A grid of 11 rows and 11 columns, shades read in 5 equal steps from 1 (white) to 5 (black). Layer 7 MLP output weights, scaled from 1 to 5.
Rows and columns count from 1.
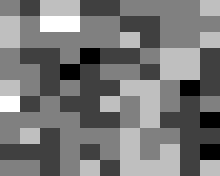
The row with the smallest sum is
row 2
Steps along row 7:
up down up same down up down up up down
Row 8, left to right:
3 3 3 3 4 4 3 2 4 4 5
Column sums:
29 36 36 33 40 37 30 32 30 38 38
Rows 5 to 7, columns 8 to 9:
4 2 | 2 3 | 2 3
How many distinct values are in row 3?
3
